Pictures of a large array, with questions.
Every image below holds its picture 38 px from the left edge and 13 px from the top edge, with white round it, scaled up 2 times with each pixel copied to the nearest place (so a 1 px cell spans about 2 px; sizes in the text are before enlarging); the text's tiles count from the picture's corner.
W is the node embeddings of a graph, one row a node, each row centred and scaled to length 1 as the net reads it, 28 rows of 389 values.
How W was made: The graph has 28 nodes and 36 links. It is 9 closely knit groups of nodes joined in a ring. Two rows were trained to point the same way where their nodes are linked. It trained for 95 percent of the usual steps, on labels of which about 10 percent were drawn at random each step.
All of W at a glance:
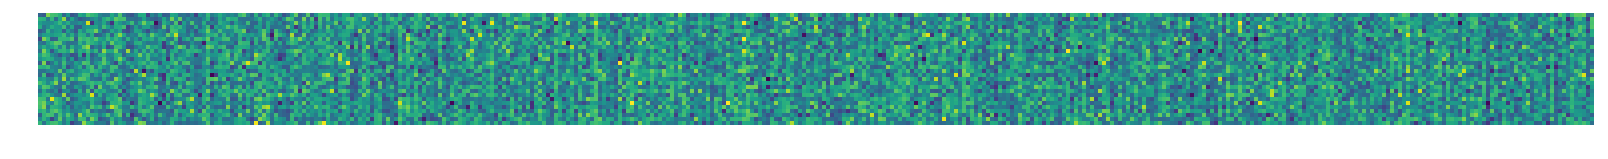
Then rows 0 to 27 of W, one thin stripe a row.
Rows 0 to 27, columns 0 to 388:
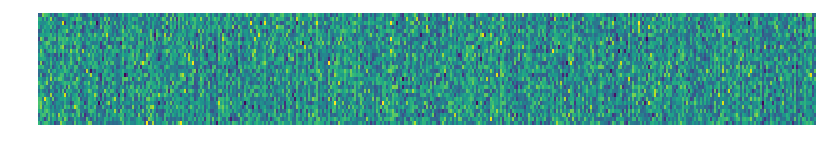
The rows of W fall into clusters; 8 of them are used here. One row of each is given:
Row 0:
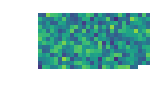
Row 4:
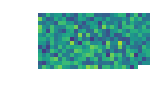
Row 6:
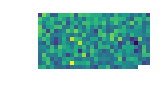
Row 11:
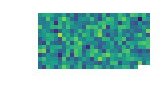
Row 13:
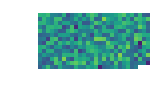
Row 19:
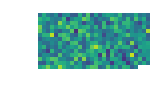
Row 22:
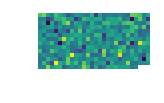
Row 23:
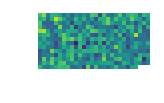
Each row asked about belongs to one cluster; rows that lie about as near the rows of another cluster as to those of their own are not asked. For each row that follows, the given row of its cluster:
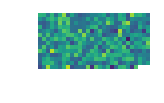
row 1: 11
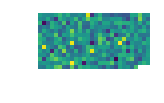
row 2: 22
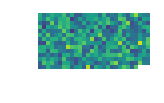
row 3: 11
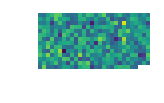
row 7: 0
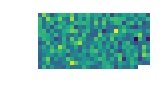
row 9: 6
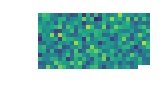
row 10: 13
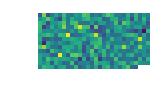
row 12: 19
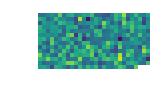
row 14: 4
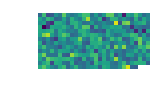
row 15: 19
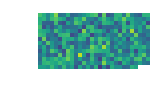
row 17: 23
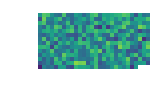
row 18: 13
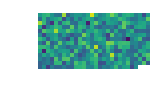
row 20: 13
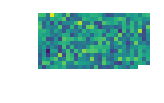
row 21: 23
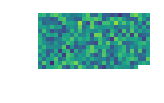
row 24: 22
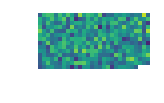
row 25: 6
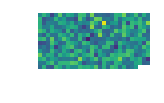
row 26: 4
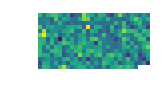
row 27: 0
